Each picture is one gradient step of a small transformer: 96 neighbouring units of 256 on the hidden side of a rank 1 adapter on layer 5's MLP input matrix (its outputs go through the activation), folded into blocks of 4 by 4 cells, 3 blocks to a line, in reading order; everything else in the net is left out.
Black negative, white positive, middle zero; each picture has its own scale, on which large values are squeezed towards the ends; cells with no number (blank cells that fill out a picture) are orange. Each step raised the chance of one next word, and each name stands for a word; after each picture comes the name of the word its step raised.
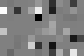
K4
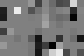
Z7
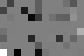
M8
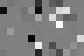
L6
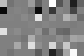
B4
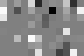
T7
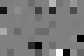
Z7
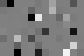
M8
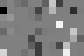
K4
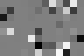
Z7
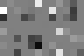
T7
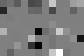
Z7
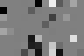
K4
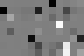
T7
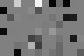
T7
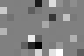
Z7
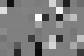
M8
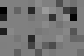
T7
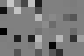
L6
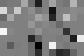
M8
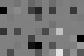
Z7
